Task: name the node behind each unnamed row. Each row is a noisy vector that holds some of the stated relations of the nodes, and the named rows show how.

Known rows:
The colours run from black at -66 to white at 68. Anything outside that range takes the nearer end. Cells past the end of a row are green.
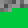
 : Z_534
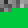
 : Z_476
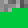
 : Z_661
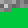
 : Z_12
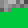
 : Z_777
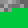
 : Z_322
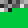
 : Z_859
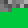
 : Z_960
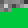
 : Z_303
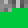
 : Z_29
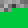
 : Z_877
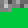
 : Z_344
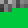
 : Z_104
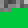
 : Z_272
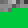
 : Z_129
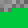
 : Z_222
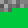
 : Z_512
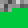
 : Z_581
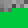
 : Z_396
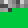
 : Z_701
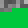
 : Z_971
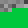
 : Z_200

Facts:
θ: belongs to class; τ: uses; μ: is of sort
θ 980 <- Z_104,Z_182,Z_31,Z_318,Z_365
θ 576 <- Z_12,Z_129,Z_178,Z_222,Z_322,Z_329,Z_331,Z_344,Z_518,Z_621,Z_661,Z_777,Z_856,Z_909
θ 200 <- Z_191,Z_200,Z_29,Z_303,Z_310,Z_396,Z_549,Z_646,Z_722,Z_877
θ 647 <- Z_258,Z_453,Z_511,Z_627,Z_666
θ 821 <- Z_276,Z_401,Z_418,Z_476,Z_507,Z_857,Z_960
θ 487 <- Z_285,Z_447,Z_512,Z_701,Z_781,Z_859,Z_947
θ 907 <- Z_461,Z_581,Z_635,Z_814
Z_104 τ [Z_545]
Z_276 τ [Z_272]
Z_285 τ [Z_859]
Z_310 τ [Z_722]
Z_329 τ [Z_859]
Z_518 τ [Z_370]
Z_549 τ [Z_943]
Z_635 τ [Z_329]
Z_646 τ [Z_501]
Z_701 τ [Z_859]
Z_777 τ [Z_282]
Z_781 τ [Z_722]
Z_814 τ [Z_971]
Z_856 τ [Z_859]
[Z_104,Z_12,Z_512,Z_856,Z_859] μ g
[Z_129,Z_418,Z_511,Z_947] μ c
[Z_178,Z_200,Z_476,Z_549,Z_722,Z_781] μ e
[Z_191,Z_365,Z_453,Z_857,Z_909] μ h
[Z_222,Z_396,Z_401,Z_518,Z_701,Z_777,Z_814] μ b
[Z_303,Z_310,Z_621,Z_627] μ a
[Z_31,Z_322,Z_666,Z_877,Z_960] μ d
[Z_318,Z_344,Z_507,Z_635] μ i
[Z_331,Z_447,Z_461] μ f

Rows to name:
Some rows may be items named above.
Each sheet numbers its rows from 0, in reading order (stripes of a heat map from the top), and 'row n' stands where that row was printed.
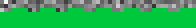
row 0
Z_285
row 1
Z_507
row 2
Z_507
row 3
Z_129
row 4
Z_344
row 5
Z_722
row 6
Z_627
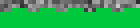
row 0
Z_182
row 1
Z_511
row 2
Z_447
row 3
Z_418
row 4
Z_310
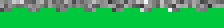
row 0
Z_814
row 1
Z_511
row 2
Z_781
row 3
Z_549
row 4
Z_276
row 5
Z_856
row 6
Z_329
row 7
Z_722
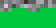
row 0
Z_303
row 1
Z_511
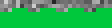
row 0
Z_646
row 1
Z_310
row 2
Z_453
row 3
Z_947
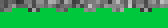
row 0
Z_365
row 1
Z_401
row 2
Z_31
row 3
Z_621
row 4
Z_29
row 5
Z_401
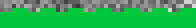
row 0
Z_396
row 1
Z_461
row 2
Z_318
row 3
Z_666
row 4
Z_512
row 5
Z_191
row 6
Z_635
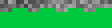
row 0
Z_31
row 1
Z_857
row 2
Z_258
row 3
Z_178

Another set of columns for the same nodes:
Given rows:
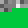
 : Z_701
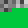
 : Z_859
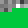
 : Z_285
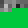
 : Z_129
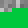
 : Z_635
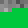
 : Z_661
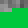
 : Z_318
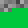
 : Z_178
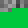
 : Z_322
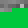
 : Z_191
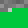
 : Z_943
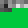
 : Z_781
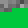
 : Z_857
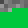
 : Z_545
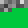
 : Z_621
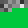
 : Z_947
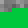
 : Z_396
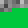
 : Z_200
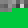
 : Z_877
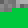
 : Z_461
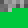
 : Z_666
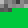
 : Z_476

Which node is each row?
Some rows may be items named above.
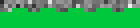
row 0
Z_511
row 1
Z_303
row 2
Z_960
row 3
Z_507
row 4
Z_447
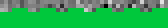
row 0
Z_344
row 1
Z_222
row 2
Z_722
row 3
Z_856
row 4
Z_418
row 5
Z_303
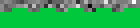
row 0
Z_276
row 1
Z_418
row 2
Z_947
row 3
Z_310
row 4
Z_627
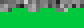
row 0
Z_12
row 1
Z_344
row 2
Z_511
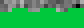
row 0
Z_666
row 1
Z_365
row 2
Z_104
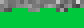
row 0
Z_401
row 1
Z_29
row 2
Z_621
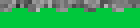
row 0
Z_31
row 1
Z_666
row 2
Z_365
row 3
Z_960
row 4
Z_182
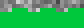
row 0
Z_814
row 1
Z_646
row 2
Z_453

